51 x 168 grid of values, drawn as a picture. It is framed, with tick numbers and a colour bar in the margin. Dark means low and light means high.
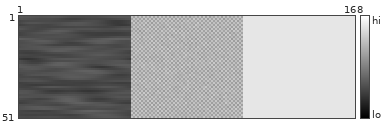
It is made of 1 by 3 panels. Panel 1,1: low, streaked across, faint in contrast. Panel 1,2: high, checkered. Panel 1,3: very high, flat.
